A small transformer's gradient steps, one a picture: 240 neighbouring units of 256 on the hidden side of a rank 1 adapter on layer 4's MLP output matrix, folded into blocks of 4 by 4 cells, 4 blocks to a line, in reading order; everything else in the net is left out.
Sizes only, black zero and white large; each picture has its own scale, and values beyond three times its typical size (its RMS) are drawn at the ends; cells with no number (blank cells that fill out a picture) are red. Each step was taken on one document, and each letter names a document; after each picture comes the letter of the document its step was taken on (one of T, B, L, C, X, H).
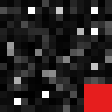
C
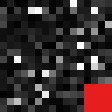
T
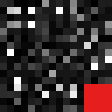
C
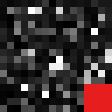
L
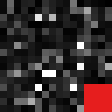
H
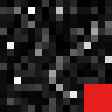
C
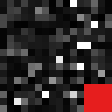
T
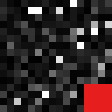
T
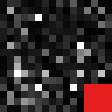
H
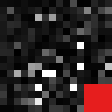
H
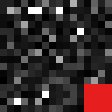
T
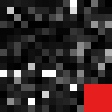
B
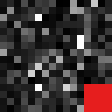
H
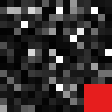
L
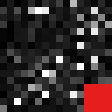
T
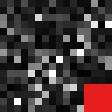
H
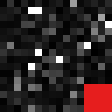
T
